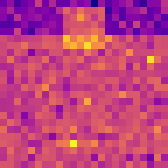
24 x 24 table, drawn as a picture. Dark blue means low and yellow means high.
Odd patch: higher, in the top middle. Seam: horizontal, 20% of the way down, the bottom part higher. Roughest part: top middle. Stripes: none.
